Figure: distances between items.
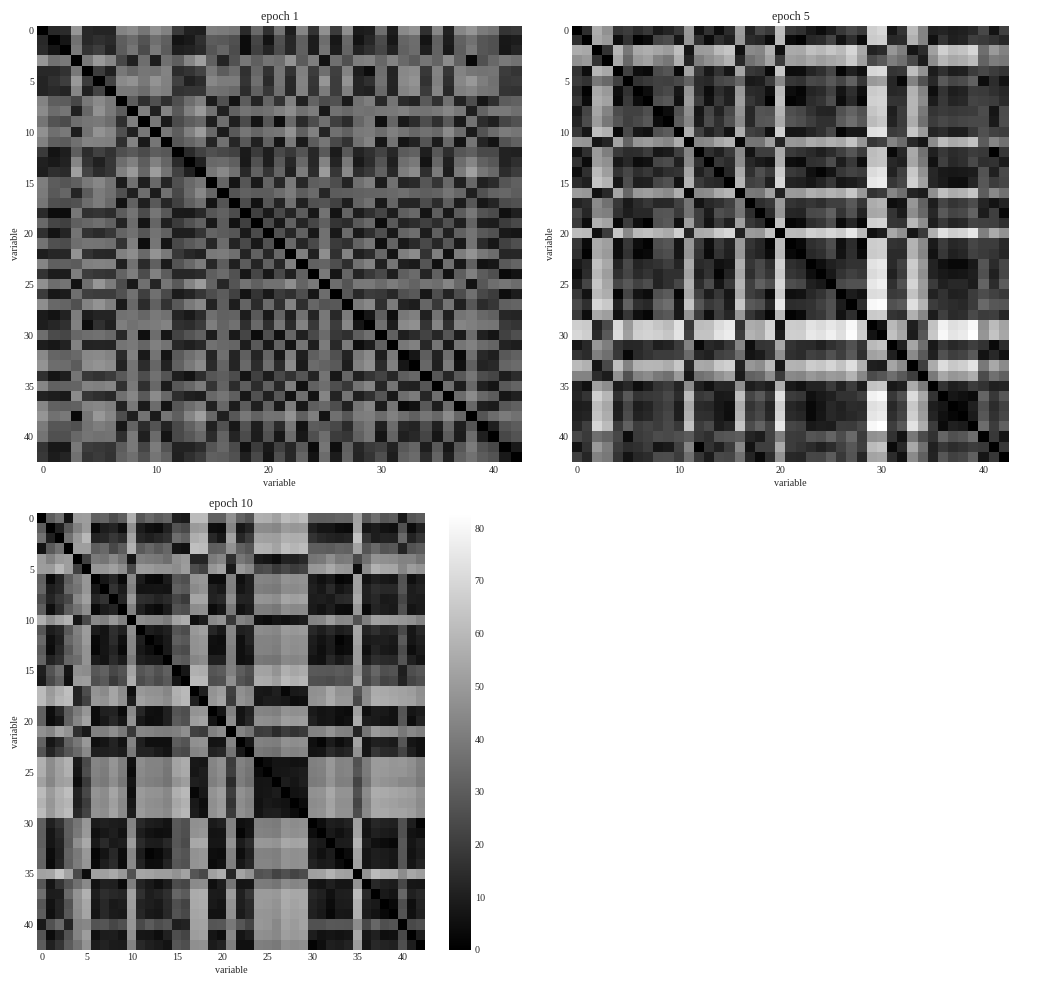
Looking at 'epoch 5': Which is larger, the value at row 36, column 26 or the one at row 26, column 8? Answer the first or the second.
the second
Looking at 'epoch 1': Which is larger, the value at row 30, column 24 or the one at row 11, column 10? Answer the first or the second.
the second
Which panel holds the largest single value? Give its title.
epoch 5
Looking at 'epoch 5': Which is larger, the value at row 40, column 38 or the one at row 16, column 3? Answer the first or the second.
the first
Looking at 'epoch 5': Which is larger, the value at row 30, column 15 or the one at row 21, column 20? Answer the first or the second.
the first
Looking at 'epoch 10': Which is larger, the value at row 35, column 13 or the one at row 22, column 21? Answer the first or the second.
the first
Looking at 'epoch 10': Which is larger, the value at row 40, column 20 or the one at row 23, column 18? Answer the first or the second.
the second
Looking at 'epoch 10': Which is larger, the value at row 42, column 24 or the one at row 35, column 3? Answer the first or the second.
the second
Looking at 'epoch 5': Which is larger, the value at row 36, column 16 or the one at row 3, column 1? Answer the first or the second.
the first
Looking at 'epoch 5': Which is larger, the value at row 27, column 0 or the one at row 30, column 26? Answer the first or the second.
the second
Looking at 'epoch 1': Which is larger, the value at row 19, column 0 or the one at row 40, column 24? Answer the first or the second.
the first
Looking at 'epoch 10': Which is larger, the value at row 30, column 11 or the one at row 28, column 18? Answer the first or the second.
the first
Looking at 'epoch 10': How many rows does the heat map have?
43
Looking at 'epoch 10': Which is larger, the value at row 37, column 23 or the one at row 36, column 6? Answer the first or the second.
the first
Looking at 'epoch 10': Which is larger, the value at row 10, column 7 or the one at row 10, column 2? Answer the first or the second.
the second
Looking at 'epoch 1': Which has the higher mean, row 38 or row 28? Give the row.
38
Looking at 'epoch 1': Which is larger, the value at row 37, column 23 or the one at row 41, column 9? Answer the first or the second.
the second
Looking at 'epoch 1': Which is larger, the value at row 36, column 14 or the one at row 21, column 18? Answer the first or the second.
the second
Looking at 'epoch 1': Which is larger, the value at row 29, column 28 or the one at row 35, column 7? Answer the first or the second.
the second
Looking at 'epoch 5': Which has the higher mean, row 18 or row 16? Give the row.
16
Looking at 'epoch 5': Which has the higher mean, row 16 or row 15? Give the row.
16
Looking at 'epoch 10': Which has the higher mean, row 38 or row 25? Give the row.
25
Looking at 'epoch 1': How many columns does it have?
43
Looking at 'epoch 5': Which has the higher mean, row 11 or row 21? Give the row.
11
